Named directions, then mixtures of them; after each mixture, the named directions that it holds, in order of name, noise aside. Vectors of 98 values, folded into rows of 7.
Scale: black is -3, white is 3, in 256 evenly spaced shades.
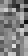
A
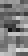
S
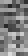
A, S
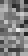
A, S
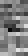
S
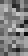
A, S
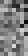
A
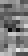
S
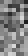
A, S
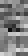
S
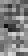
A, S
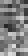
A, S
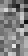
A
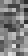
A, S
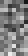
A, S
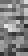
A, S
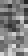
A, S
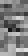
S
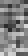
A, S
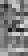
A, S
